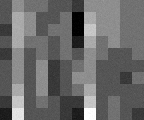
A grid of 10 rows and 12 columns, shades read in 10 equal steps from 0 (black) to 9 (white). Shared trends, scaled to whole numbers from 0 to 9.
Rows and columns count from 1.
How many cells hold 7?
3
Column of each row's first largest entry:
2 2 8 2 2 2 2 2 2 8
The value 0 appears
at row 2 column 7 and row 3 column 7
